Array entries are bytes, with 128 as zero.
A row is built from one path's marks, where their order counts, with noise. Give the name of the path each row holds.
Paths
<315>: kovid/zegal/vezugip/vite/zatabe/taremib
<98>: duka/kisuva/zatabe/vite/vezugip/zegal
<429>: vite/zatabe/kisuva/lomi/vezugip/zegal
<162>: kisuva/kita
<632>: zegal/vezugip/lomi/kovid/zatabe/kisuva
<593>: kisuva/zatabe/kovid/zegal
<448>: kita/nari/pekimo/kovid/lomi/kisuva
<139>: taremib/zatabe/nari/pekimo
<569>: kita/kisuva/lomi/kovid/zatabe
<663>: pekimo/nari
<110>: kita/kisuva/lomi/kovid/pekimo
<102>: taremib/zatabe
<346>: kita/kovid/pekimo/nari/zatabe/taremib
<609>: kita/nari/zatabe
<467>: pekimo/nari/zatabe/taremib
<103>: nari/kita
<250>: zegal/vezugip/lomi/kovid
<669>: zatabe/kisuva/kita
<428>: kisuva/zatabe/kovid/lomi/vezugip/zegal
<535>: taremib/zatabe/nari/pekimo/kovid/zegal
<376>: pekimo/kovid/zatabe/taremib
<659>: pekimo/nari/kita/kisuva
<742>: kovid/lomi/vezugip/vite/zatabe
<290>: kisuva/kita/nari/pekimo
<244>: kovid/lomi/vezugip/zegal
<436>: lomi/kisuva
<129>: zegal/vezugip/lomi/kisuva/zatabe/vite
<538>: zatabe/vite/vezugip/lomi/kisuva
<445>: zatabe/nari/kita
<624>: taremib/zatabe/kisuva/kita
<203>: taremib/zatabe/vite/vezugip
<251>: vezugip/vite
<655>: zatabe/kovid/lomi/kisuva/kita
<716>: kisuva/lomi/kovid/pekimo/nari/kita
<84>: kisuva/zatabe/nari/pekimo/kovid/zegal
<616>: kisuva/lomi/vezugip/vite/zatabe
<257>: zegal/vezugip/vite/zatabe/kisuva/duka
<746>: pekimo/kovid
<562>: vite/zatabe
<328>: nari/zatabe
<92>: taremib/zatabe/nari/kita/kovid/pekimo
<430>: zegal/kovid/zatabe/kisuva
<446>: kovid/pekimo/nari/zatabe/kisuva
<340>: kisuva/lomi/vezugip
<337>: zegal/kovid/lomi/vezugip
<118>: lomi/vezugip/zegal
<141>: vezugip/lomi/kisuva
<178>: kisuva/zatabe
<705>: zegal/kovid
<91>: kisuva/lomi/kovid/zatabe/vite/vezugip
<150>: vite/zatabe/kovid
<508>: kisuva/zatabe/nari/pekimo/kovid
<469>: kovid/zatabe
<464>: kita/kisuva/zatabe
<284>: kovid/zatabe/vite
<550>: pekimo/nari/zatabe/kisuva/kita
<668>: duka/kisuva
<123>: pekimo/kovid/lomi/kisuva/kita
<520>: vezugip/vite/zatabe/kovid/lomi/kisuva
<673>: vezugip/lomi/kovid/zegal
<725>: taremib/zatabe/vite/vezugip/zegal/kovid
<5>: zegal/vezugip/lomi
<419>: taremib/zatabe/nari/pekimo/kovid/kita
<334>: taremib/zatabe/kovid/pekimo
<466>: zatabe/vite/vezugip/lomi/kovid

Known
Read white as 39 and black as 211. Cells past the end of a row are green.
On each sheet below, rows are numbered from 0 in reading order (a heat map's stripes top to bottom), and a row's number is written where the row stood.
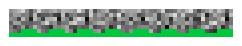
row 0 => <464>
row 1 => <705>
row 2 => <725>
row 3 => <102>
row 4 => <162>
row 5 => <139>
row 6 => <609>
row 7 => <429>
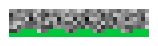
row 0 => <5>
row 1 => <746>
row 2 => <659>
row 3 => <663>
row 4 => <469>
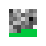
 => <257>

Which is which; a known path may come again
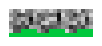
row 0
<508>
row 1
<593>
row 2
<334>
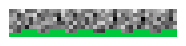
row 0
<139>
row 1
<250>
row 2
<663>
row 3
<429>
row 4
<91>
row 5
<464>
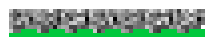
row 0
<746>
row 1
<446>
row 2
<725>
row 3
<110>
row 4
<469>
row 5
<84>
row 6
<257>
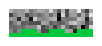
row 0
<162>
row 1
<632>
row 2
<315>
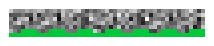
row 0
<705>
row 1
<673>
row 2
<609>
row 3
<376>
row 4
<445>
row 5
<5>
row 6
<203>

